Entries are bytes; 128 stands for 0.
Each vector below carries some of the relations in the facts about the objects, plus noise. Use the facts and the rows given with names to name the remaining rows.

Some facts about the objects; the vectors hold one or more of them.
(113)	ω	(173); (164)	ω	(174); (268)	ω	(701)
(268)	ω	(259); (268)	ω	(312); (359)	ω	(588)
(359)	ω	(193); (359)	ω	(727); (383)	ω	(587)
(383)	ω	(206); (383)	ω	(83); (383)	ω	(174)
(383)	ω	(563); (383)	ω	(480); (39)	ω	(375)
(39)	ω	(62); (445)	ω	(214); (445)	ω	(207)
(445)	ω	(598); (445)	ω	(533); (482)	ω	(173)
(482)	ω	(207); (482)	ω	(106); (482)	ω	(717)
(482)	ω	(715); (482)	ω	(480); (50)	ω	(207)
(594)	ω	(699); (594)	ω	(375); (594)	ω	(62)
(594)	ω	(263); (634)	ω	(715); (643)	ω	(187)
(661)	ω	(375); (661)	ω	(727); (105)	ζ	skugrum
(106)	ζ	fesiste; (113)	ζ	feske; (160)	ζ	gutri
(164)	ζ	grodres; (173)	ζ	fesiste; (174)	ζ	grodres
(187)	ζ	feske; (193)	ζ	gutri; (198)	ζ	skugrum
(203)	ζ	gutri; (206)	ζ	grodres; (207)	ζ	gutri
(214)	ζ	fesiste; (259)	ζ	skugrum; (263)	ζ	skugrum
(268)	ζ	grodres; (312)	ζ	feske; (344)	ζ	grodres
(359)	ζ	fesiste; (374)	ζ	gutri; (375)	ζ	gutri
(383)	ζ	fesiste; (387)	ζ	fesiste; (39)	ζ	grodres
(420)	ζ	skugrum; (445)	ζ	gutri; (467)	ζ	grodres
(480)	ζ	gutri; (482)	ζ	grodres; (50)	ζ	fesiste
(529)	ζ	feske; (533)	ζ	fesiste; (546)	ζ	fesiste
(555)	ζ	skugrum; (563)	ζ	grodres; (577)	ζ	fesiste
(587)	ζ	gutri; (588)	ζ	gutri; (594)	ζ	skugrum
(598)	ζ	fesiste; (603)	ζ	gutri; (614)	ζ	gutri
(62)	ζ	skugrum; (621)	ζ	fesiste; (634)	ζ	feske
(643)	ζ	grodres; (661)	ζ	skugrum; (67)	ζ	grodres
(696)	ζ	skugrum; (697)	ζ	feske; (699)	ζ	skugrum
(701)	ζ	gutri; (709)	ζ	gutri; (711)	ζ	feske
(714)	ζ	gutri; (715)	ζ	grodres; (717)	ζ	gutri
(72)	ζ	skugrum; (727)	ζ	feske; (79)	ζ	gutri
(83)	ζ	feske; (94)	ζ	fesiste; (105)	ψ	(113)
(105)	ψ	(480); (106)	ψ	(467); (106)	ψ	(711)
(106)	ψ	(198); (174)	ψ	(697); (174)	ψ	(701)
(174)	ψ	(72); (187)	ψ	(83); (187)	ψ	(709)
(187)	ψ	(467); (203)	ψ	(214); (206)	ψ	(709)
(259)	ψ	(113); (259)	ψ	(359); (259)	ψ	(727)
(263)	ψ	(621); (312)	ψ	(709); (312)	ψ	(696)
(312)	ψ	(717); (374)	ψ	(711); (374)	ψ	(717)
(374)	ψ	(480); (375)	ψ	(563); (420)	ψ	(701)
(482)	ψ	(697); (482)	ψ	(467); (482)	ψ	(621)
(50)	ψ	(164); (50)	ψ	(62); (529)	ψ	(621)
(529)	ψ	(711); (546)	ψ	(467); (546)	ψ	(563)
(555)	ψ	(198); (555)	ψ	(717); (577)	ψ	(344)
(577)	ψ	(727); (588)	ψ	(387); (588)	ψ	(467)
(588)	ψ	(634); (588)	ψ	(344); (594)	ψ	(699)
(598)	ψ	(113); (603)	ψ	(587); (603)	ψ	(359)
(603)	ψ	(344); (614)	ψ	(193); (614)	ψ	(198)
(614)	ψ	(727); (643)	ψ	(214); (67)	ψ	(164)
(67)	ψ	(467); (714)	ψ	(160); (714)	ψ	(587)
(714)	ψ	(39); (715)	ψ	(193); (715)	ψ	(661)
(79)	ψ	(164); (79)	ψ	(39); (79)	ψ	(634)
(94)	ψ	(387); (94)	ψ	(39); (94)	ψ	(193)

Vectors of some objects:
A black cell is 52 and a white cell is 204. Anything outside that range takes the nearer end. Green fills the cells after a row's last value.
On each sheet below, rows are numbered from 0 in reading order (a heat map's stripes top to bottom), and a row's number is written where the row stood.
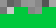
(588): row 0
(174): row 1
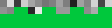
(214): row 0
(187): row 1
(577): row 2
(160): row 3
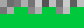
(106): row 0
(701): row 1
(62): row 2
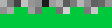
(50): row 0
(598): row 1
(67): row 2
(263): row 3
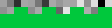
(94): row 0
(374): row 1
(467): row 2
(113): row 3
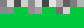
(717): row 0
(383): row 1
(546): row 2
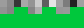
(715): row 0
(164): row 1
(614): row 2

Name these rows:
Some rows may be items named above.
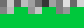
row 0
(62)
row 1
(594)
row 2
(83)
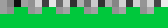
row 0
(105)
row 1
(445)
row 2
(727)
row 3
(727)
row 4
(344)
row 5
(634)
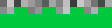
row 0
(193)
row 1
(206)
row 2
(39)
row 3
(79)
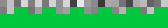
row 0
(621)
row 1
(563)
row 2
(445)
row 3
(715)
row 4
(79)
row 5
(482)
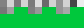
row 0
(563)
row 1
(83)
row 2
(634)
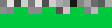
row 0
(480)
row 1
(587)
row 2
(643)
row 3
(529)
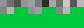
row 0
(312)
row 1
(203)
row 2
(699)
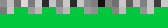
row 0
(621)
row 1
(359)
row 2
(359)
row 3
(259)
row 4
(62)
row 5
(661)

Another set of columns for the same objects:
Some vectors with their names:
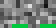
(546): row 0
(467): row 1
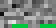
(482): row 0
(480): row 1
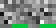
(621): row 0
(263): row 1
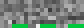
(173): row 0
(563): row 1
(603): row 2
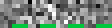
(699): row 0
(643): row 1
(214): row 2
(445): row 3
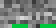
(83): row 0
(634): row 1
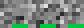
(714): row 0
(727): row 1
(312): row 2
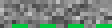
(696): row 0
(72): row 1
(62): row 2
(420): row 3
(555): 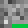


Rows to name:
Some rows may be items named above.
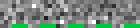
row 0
(529)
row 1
(588)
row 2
(312)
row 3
(717)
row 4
(715)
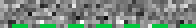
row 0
(727)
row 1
(482)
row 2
(598)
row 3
(50)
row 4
(717)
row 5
(174)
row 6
(727)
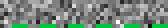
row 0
(312)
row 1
(259)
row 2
(113)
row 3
(193)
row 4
(206)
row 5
(359)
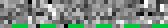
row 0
(375)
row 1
(643)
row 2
(359)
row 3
(203)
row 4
(106)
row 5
(187)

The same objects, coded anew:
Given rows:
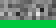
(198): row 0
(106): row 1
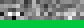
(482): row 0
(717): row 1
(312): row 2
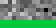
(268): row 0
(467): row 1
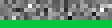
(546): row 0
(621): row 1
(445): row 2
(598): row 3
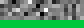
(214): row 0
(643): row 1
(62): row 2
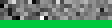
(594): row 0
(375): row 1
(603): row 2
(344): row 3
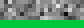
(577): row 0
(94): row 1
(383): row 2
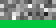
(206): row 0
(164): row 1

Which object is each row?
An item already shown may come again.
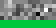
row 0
(193)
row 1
(598)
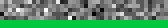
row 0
(174)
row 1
(203)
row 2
(375)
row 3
(699)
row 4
(187)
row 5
(445)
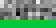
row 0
(727)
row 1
(588)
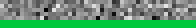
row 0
(621)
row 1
(563)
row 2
(621)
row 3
(359)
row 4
(715)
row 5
(113)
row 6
(259)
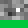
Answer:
(79)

